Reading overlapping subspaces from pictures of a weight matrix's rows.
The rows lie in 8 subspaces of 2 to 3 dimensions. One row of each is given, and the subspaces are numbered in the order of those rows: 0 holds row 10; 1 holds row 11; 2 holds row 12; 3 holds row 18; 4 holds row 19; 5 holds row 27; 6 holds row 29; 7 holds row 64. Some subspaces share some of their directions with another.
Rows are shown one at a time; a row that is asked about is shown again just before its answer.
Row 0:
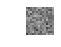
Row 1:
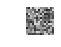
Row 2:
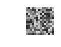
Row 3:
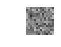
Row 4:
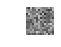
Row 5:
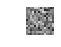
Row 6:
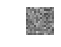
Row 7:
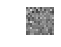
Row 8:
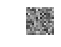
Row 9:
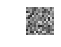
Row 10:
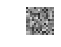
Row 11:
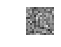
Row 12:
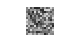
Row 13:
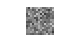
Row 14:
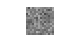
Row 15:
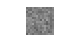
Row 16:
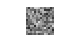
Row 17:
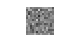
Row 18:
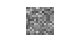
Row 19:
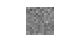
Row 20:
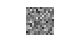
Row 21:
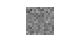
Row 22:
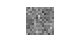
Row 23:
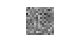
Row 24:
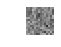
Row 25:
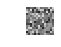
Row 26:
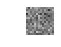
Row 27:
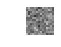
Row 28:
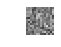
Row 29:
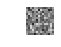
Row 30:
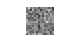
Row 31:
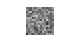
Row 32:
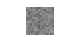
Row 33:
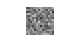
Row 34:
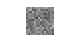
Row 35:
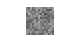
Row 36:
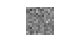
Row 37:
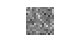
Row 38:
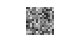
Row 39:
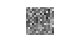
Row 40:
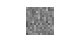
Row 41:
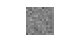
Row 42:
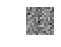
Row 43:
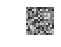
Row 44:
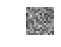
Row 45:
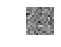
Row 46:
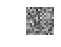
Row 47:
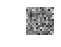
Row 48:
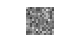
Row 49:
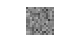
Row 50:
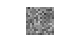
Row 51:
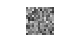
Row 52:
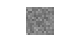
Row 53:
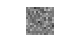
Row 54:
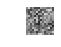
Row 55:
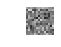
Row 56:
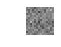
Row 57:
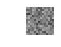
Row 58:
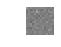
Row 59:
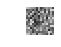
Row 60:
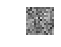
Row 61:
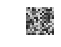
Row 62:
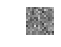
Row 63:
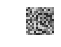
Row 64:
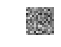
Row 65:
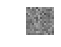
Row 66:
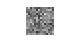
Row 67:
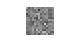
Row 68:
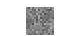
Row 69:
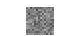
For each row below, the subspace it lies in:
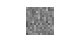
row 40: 2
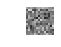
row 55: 6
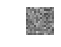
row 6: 2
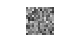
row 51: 3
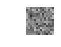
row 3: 7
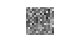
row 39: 5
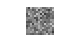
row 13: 5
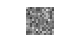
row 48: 0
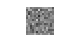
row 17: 6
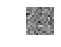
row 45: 7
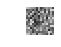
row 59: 5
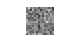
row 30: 3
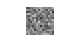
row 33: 1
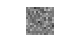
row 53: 2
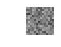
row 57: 7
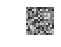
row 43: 6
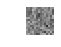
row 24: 1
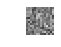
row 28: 1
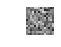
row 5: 2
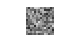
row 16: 2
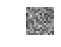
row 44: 7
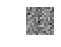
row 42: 7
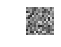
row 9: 7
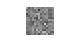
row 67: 0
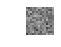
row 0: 5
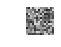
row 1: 2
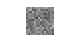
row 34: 6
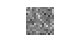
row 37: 1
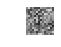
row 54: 4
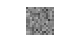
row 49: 0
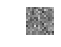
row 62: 2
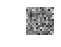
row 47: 7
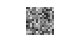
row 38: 0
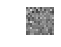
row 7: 3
